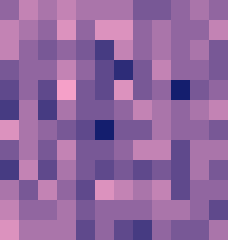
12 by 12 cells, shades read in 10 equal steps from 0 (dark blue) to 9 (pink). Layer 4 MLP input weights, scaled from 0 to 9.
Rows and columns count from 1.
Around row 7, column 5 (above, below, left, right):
4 4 4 0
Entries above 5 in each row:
7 7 4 2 2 6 3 6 3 6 4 5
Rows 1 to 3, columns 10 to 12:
5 6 5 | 5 5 7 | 5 6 4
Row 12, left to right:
8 6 6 6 3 5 3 2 5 4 4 6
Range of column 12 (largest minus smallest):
4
